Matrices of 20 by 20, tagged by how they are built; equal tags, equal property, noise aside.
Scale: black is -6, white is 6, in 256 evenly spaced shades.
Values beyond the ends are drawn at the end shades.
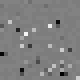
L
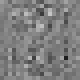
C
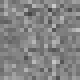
C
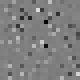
L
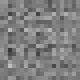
C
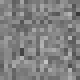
C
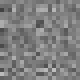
C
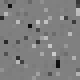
L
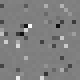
L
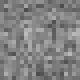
C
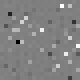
L
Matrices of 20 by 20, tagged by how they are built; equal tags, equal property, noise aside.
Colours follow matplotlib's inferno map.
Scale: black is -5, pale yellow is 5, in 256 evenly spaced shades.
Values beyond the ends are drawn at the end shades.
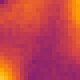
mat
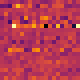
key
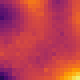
mat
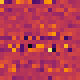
key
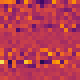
key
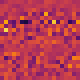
key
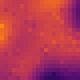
mat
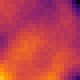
mat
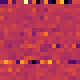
key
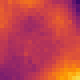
mat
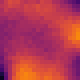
mat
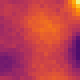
mat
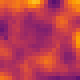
mat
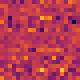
key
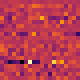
key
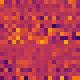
key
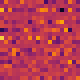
key
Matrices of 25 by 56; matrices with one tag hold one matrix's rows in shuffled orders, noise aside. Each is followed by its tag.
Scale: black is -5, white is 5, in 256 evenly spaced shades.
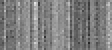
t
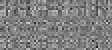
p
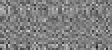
p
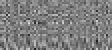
p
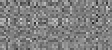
p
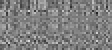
p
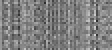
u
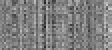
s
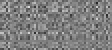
p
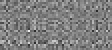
p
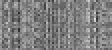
u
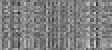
u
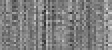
s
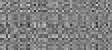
p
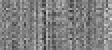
s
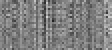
s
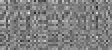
p
